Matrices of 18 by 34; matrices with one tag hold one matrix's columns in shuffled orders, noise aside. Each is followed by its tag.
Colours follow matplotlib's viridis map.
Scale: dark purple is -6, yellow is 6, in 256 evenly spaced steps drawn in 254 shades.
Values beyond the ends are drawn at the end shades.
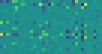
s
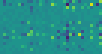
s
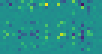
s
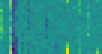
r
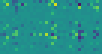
s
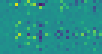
s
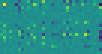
s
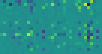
s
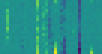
r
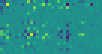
s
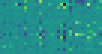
s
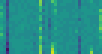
r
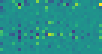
s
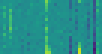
r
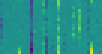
r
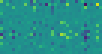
s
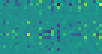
s
